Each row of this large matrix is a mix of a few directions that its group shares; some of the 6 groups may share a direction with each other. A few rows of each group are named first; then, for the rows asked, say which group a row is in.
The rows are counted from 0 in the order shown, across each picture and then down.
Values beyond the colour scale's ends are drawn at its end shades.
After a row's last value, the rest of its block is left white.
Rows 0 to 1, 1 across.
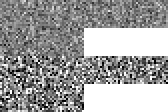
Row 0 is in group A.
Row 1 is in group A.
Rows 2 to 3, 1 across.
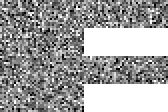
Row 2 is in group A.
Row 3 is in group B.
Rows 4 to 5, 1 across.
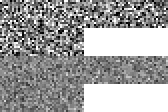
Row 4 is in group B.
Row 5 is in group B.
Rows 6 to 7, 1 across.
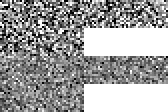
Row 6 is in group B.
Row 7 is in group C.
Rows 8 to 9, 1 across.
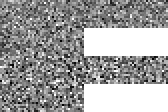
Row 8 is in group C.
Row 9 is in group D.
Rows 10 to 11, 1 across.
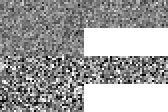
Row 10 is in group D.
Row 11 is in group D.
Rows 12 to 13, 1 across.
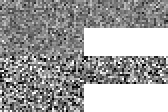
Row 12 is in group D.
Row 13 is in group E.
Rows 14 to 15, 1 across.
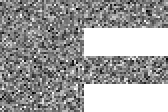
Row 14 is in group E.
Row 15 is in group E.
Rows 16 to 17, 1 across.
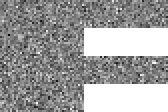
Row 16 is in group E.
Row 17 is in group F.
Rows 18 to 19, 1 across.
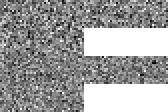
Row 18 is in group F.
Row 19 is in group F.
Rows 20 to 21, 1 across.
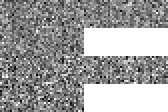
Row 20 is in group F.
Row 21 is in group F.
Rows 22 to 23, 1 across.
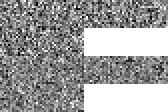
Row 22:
A
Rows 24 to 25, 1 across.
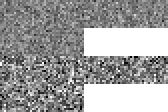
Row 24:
E
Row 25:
D
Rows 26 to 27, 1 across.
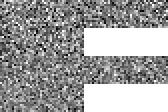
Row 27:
B
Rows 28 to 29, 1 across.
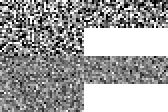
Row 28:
B
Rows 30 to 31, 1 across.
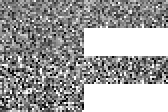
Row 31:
A
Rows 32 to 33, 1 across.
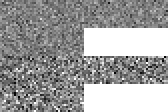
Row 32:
F
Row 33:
F
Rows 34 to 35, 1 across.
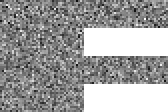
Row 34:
B
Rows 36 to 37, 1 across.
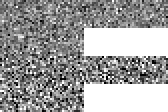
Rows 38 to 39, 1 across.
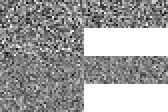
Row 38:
D
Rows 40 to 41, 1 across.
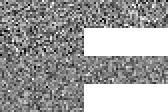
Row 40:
F
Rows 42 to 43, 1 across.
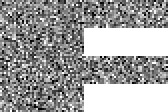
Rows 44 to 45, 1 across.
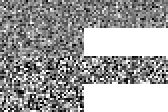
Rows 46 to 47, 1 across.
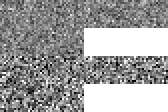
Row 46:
D
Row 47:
D
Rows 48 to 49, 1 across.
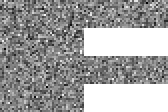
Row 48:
D
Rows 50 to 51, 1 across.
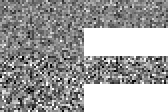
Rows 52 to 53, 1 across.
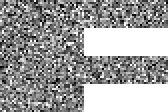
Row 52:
E
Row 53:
D
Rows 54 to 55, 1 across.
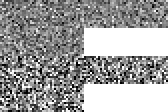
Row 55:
A
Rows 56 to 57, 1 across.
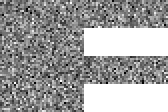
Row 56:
E
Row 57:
A
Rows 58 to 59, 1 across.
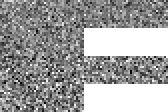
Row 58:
F
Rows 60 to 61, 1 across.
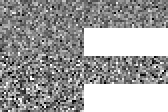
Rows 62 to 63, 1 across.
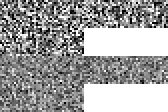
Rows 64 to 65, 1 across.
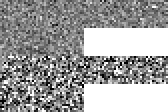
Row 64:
F
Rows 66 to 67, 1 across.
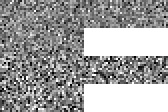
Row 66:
D
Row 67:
F
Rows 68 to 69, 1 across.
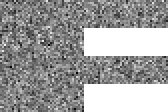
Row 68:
F
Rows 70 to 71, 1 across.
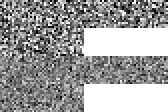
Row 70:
F
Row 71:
D
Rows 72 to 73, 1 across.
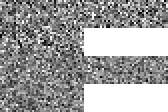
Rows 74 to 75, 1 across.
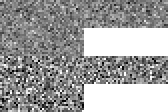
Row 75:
A
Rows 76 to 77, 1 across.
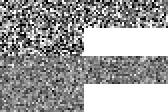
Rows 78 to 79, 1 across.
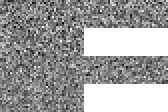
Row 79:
E
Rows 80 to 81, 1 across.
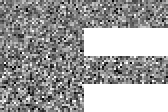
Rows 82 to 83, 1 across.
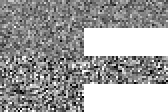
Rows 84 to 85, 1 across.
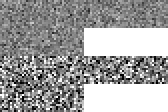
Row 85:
B
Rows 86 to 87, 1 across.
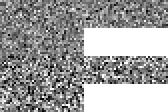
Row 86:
E
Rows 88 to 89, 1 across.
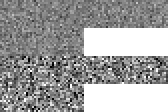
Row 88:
A
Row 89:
A
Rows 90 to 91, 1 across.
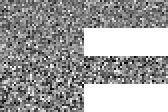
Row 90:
F
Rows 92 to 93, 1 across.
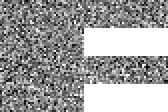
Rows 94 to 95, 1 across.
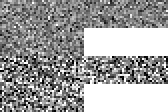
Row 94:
F
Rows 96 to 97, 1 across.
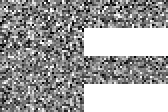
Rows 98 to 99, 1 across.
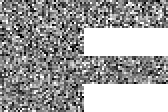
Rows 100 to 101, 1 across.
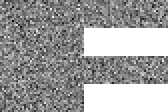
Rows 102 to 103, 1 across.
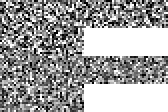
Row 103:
B
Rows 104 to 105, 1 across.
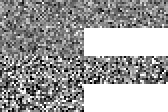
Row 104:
D
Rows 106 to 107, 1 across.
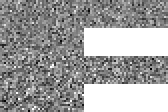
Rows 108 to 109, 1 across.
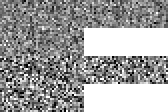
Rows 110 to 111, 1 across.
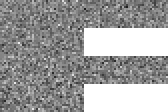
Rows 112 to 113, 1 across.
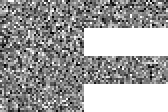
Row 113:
A
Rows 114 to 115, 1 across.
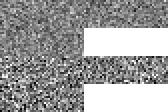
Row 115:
F
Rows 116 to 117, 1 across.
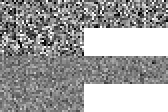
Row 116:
F
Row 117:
F
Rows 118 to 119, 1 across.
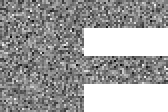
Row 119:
E
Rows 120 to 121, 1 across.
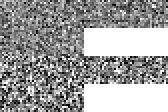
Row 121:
D
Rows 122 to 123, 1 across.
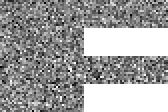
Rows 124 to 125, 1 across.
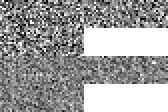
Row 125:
F
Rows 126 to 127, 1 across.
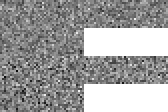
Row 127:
B
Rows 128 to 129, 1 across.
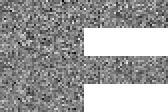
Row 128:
B
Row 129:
B
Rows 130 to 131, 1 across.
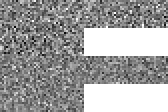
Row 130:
A
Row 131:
B
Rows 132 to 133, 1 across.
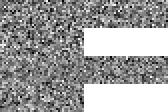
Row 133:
F
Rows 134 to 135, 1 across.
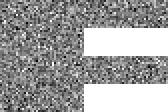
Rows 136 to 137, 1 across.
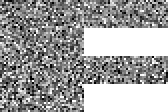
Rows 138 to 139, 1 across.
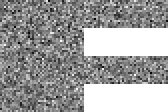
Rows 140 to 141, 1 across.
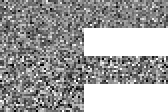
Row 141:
D
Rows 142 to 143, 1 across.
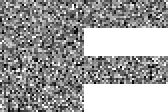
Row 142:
E
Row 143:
A
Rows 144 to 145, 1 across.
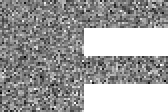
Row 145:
E
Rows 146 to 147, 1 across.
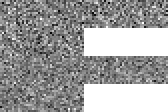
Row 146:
F
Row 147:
B
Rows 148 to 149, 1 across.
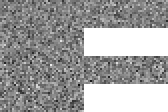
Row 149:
F
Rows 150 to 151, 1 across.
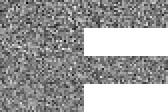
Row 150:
D
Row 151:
D
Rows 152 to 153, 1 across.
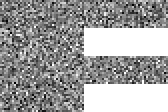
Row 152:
F
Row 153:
A
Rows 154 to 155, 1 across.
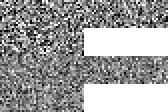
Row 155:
A
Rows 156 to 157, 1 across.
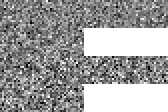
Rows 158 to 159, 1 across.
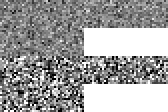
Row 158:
B
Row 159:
E
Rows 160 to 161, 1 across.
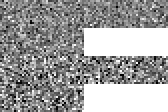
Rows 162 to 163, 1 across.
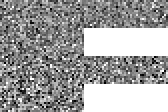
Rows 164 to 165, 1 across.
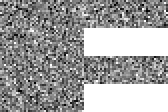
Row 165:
F
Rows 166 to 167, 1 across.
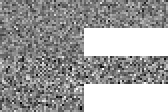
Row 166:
F
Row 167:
D
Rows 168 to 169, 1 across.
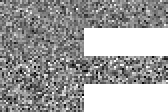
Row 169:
E
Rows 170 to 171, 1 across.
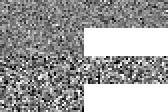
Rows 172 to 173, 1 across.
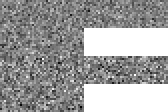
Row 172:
D
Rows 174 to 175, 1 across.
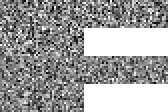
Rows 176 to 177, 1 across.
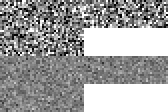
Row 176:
E
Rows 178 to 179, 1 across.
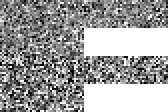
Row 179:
D
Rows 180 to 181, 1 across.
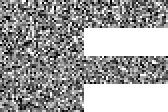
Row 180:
A
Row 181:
F
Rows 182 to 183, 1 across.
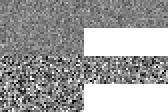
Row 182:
D
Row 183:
F
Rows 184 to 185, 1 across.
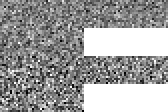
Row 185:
A
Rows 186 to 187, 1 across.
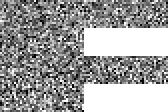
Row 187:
A
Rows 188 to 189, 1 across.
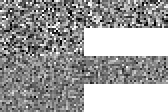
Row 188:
D
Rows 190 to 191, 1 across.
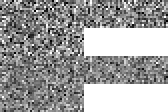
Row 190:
D
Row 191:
D
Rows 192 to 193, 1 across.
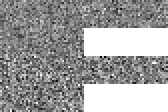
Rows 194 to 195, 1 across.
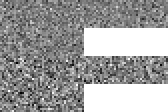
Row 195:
E
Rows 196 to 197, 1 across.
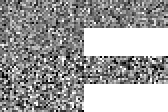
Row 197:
F
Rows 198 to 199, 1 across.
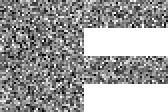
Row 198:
A
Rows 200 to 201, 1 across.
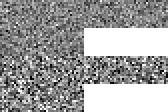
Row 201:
F
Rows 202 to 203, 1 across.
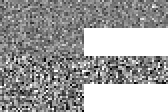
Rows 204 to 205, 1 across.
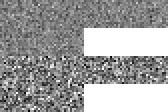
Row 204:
A
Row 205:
A
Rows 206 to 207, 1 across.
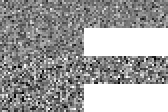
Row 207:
B
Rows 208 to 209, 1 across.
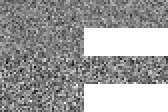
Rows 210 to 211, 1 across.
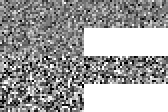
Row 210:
F
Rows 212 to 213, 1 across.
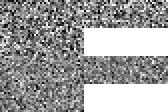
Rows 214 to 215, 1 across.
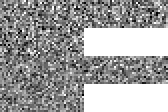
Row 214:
A
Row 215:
E
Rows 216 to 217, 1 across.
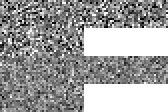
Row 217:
D
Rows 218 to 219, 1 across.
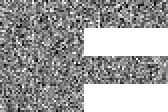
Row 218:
B
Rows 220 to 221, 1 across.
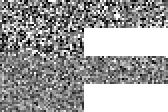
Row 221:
F
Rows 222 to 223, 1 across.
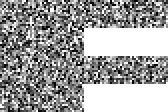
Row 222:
A
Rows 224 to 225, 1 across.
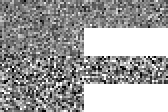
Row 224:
E
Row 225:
F
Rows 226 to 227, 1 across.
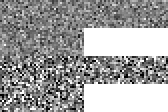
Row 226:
B
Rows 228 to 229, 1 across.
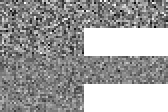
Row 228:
F
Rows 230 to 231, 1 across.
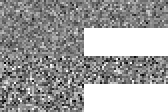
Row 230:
E
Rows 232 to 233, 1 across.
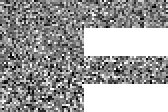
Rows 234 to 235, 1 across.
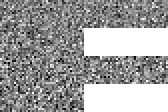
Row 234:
F
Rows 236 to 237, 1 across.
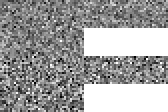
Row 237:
F
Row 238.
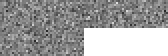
